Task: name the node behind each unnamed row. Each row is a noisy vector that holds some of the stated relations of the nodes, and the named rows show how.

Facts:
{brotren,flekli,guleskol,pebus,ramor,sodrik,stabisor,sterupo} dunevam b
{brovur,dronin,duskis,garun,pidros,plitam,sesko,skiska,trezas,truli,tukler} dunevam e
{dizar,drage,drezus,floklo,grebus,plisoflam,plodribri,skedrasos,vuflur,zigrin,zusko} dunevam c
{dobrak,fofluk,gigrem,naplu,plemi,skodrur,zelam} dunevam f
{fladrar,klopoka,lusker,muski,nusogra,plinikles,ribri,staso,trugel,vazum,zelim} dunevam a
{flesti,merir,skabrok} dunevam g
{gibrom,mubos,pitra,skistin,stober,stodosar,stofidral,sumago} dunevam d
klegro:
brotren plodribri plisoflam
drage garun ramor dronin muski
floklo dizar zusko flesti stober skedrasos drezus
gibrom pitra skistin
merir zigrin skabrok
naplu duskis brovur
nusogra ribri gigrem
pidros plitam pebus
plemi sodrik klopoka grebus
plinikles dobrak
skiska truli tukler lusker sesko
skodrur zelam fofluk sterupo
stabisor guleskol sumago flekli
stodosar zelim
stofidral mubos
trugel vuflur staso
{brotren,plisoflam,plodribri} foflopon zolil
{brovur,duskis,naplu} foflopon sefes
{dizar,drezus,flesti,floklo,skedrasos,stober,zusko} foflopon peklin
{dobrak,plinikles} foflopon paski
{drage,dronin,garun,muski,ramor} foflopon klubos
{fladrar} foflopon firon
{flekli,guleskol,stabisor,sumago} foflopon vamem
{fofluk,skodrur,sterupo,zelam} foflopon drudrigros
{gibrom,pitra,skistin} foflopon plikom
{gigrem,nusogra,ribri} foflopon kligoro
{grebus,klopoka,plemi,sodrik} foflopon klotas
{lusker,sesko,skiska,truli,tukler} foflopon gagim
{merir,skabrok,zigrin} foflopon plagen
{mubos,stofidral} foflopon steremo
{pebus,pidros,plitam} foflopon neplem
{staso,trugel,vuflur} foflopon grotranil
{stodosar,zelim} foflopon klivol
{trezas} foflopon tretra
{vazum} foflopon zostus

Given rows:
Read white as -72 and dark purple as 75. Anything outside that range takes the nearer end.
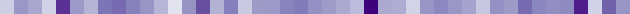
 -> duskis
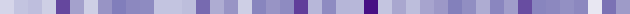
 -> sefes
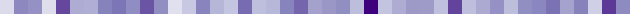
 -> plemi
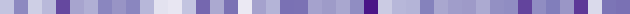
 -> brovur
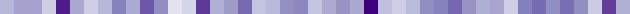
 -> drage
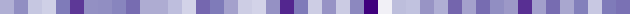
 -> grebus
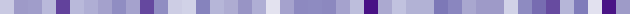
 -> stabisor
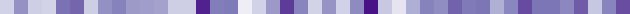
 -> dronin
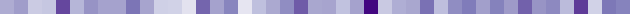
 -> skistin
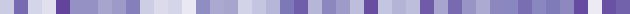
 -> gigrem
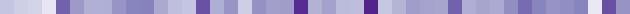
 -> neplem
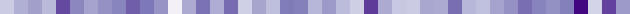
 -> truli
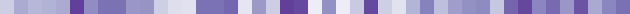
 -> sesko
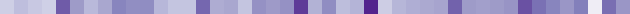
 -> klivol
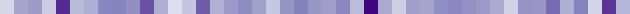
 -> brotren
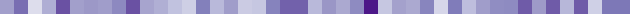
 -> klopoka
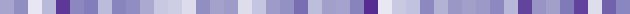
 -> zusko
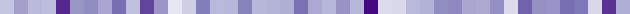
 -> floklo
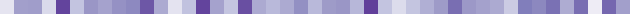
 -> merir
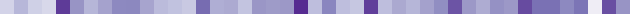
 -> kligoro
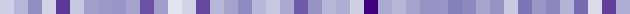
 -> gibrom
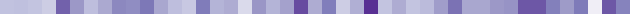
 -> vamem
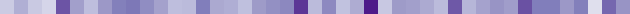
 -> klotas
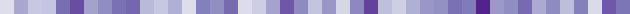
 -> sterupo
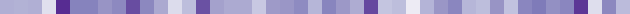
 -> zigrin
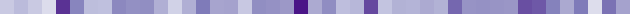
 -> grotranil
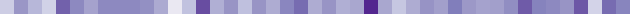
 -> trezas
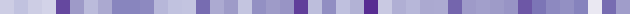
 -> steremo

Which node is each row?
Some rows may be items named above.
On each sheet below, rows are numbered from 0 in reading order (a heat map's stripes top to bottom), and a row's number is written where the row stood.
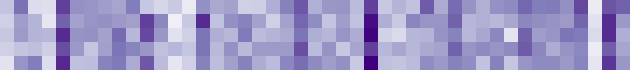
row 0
gigrem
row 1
pidros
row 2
floklo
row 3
drudrigros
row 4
naplu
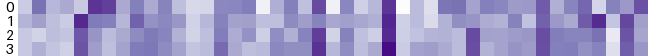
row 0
drezus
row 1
dizar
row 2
gagim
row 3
klotas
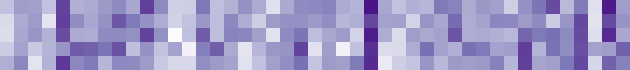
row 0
stabisor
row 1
zelam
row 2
skiska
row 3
stober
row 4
zusko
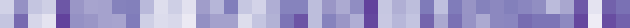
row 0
fofluk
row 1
gigrem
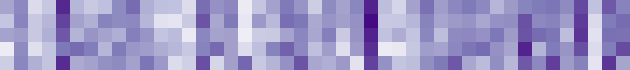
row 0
ramor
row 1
brovur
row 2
sumago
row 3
flesti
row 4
nusogra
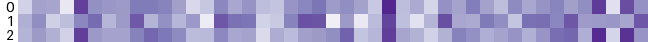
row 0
dobrak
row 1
muski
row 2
guleskol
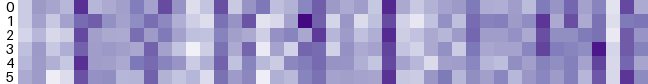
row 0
plinikles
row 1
lusker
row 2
peklin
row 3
tukler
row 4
zelim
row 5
pebus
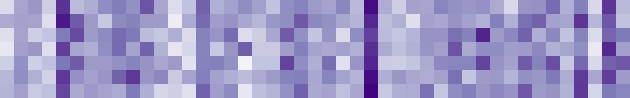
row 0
brotren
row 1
vuflur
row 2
sterupo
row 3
skodrur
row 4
flekli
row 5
sodrik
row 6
skistin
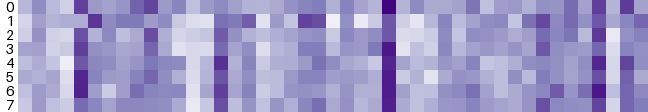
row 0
sodrik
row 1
sesko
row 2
skabrok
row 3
plisoflam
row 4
plitam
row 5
plodribri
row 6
garun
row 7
trezas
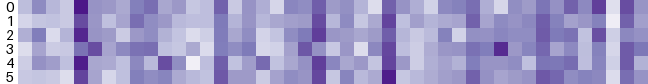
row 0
ribri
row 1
drudrigros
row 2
staso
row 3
sterupo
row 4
trugel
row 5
klubos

